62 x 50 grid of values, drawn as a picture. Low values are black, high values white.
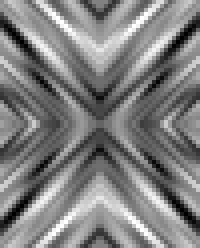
No lone cell stands out from its neighbours. There is no overall slope. On average the colour sits 50% of the way up the scale. It mirrors both left to right and top to bottom. There is no seam. No single row or column stands out from its neighbours.
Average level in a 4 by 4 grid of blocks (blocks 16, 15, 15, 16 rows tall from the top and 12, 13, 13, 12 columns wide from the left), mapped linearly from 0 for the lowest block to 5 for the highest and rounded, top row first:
3 5 5 3
0 0 0 0
0 0 0 0
3 5 5 3
